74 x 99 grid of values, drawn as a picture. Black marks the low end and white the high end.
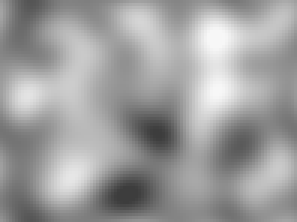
Average level on the scale: 60%. Histogram: bell-shaped. Ninth with the lowest average: bottom middle. Grain: smooth. Ninth with the highest average: top right.
